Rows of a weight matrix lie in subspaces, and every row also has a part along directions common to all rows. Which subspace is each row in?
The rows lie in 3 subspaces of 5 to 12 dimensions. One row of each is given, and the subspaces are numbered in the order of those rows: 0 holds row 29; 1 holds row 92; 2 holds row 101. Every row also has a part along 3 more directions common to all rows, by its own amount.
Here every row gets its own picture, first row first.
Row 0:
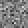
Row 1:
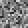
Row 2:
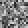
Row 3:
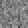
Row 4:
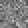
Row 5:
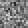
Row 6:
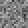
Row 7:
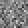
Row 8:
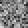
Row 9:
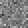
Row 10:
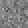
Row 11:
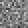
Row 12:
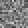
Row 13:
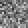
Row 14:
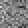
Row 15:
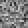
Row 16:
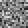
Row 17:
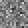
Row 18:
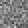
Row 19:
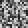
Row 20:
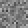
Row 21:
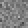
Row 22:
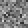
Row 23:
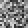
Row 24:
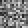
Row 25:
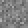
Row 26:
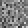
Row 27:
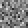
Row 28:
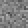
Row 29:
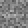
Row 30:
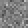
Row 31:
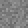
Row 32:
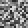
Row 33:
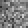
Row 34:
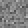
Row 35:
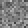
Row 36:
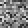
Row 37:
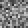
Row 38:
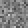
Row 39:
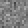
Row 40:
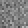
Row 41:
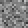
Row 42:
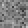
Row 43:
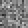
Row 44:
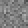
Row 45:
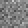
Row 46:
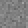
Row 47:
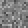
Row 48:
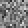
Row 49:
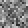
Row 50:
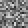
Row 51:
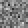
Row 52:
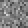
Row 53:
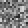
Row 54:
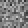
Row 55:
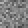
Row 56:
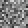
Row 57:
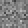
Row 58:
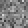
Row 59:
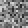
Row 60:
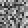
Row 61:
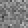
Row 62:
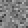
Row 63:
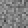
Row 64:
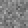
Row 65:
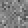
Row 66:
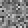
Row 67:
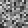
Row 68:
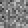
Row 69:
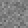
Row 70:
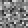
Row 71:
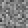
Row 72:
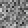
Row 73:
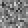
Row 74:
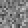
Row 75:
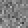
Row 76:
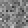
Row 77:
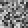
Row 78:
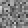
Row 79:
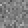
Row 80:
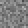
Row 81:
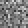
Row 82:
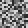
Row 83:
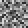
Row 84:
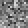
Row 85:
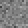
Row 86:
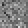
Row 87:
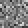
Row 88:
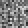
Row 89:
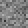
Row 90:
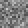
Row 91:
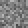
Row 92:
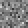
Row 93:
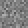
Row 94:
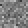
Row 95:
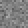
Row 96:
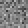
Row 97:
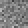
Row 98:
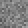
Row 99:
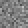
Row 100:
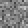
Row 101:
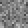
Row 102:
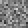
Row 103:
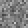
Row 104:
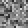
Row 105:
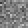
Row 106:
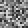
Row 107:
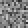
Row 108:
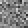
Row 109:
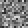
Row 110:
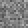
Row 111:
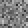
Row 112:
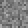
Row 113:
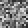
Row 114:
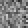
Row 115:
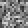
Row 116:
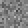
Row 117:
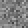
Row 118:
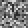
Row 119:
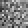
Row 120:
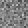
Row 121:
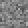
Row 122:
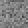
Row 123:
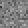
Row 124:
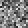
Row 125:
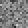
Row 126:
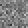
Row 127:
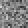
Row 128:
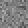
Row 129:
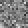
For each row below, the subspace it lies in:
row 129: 2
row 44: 0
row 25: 0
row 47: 2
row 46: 0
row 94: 0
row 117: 0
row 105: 1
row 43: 0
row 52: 2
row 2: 2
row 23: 1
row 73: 2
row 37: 1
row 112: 2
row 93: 2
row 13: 0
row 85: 1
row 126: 2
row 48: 1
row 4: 0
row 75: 0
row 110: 0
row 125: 0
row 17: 0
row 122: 1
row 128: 1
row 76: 1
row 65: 0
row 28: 1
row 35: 2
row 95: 0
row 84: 2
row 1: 0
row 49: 0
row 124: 0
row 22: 0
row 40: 2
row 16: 0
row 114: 1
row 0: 0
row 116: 2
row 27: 1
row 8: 2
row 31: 1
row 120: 0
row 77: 2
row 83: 0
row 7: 0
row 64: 2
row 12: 0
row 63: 0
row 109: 2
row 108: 0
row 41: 2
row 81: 1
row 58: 1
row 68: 2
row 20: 1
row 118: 0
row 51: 1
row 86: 2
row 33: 1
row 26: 2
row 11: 1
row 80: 1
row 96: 1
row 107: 1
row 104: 0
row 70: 2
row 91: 0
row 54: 2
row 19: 2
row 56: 1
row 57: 2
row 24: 0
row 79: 1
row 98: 2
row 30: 0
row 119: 1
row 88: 2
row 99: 1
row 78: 1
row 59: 1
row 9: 0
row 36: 1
